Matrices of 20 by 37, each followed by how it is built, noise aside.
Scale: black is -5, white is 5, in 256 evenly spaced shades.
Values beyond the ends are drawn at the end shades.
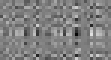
low rank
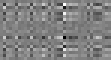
low rank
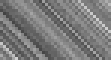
Toeplitz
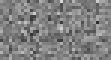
low rank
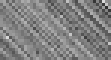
Toeplitz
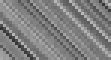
Toeplitz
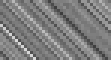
Toeplitz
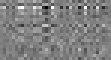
low rank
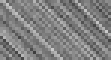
Toeplitz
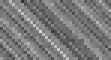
Toeplitz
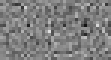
low rank
